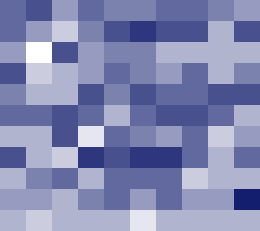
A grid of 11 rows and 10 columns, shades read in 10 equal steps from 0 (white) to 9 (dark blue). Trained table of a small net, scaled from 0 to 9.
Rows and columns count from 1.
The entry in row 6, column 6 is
6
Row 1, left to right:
6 7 4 6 5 5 6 6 5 4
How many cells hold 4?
14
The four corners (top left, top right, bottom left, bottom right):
6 4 3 3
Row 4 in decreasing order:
7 6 6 5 5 4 4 3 3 2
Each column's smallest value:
3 0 2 1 3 1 3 2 2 3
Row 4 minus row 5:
2 -1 0 -3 1 -2 -2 0 -4 -2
